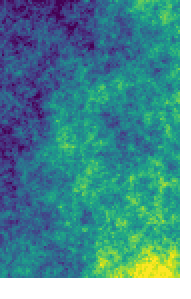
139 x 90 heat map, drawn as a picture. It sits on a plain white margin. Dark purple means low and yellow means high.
Histogram: bell-shaped. Stripes: none. Slope: up to the bottom right. Ninth with the highest average: bottom right.
